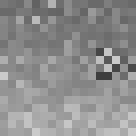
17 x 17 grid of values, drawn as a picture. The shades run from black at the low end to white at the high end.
Values change most from cell to cell in the middle right. There is an overall slope up to the bottom. An odd patch, rougher than its surroundings, sits in the middle right. There are no regular stripes.
